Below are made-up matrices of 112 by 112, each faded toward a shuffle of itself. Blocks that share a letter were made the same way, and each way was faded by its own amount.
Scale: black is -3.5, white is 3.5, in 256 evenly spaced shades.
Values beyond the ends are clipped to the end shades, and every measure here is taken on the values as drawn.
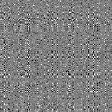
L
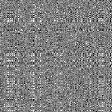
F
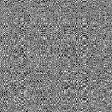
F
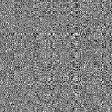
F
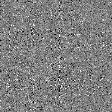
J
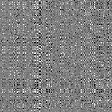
L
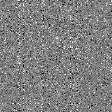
J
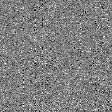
J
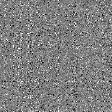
J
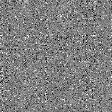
J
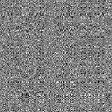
F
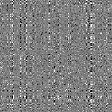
L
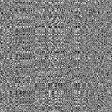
F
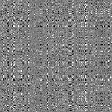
L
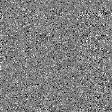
J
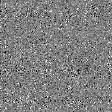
J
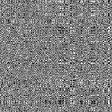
F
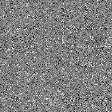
J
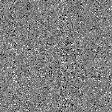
J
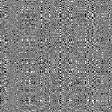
L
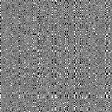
L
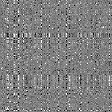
L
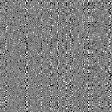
L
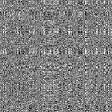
F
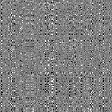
L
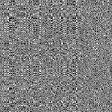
F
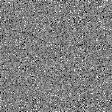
J
